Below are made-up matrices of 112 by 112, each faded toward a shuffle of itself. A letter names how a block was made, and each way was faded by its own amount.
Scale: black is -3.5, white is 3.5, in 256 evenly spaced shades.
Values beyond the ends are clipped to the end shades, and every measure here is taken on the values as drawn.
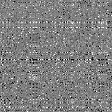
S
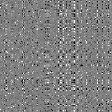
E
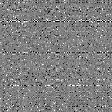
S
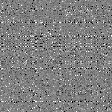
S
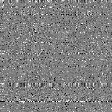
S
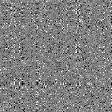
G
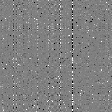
E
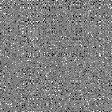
G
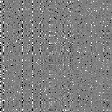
E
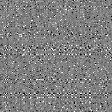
S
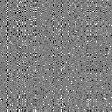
E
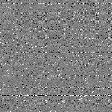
S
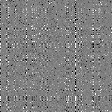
E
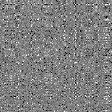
G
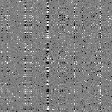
E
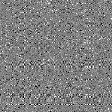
S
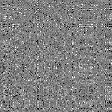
G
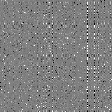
E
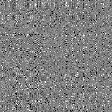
G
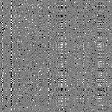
E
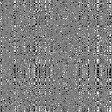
E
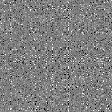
G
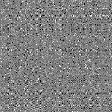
G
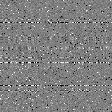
S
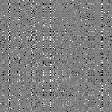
E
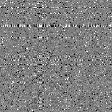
S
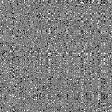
G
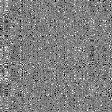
G
